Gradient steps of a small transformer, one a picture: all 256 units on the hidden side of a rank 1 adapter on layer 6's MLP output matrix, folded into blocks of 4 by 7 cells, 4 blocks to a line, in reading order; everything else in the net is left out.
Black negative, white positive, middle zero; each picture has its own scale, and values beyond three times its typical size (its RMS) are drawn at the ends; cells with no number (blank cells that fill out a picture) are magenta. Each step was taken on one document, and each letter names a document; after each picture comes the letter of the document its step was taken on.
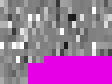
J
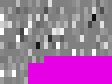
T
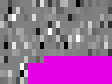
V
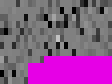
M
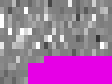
T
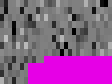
J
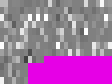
J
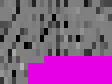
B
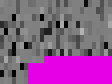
B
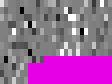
J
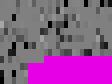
B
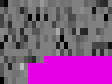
J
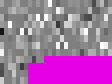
T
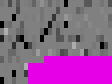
B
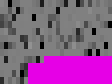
V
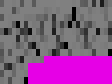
M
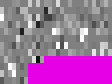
T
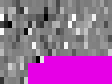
T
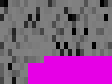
J
